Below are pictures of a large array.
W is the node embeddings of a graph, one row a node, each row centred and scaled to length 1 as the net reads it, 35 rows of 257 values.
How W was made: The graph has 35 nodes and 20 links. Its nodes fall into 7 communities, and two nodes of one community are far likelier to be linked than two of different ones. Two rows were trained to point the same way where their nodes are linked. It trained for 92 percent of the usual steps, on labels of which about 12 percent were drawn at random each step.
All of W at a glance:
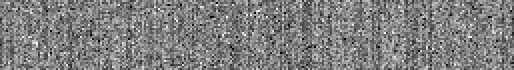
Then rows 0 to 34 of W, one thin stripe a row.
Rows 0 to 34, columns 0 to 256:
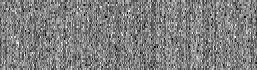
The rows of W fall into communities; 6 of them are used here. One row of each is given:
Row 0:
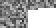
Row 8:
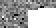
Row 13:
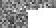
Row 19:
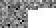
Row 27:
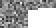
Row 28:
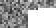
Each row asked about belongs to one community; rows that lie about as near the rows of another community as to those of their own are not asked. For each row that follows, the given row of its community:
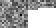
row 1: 8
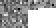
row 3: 28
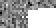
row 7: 0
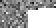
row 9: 19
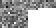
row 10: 13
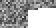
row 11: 27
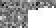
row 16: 13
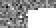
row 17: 0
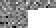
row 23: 19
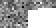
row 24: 27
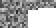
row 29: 13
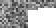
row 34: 8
